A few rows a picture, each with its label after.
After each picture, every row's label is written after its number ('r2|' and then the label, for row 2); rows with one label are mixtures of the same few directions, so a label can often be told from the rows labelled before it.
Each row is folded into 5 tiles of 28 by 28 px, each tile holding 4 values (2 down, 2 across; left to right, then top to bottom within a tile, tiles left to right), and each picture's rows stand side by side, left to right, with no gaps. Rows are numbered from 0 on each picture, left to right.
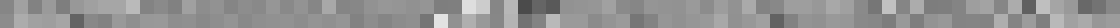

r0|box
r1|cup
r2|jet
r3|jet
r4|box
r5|box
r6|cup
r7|jet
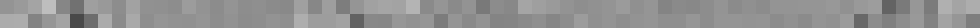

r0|box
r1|jet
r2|box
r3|jet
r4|jet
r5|box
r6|jet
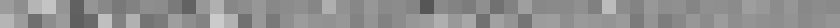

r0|box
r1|box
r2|jet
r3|cup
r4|jet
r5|jet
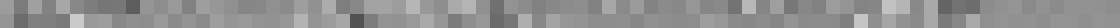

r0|box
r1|jet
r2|box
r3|box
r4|cup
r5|cup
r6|jet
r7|cup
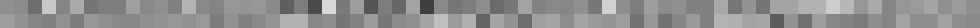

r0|cup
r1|jet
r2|cup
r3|cup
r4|jet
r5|box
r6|cup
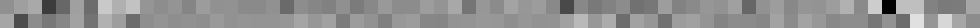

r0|jet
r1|jet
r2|cup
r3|cup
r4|cup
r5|jet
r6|jet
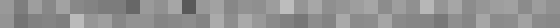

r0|box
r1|jet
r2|cup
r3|cup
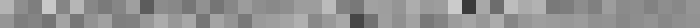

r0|cup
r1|cup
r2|box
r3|cup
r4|cup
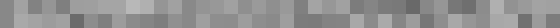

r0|box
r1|cup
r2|box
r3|box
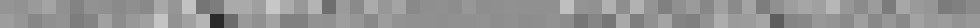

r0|box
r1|box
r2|cup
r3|jet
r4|cup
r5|box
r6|jet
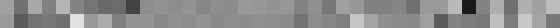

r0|box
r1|jet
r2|box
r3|jet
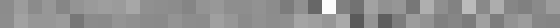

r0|box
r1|box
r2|jet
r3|cup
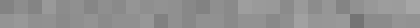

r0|cup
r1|jet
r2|box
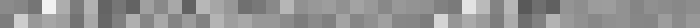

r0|jet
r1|jet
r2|cup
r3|jet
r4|box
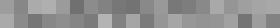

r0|box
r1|box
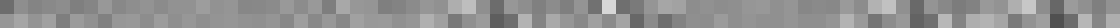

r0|cup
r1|jet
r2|jet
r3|box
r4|jet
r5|jet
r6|box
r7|box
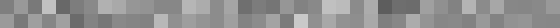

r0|jet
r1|jet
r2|jet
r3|cup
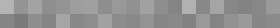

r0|cup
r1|cup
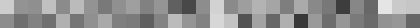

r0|cup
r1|box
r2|jet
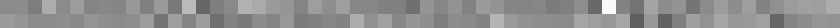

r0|cup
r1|jet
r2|box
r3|box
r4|jet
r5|box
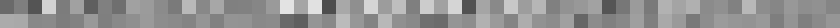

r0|cup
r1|cup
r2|cup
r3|cup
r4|jet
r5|jet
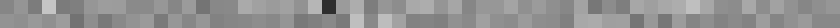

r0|jet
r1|jet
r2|jet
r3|cup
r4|box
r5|cup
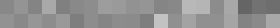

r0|jet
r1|jet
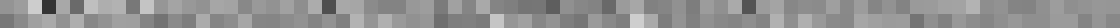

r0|cup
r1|cup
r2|jet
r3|box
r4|box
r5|jet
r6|box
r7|box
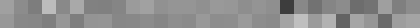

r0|cup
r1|cup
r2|cup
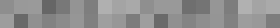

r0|jet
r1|jet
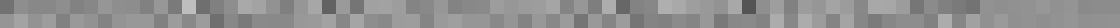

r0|cup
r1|jet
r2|cup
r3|box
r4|jet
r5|jet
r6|box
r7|jet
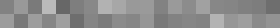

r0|jet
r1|box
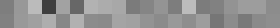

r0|cup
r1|jet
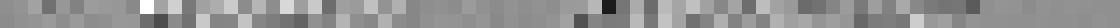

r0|cup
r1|cup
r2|cup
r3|jet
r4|jet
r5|jet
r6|box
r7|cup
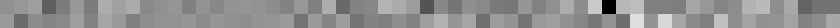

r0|jet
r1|cup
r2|jet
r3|cup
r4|jet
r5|jet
